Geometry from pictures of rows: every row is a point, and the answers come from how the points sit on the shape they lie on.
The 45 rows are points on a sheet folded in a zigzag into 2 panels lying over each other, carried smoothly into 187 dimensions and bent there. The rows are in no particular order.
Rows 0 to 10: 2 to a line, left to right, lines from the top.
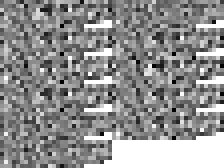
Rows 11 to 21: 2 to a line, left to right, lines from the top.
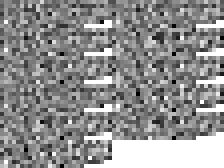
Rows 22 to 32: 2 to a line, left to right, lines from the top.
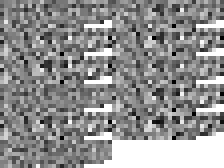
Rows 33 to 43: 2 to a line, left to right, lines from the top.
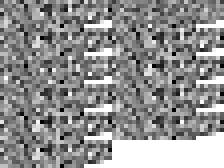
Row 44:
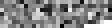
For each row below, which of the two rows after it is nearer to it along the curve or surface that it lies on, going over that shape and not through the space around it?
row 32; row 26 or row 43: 26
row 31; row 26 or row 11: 26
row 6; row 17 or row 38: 38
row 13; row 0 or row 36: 36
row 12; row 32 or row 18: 18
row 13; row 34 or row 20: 34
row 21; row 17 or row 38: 38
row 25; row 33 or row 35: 35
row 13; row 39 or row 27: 27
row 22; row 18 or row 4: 4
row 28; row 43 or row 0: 0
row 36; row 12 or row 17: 12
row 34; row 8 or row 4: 8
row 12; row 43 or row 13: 13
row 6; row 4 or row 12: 4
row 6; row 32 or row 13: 32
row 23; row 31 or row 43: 31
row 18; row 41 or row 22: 41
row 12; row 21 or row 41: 21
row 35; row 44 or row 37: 44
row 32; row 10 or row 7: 7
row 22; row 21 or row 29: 29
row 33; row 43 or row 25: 25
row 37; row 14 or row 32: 14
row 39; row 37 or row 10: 37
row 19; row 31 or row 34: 34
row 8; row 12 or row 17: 12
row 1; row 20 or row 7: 7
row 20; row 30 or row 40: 40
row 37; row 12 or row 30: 30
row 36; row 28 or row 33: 33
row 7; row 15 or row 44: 15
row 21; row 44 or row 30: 30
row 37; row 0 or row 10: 0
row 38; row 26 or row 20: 26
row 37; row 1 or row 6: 6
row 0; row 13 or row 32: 32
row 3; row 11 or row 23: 23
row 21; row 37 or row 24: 24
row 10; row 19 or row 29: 19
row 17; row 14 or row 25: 14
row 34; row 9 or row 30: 30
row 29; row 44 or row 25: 44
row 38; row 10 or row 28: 10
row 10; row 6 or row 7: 7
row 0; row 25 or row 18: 25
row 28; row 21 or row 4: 4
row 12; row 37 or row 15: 15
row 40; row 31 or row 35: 31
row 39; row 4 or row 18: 4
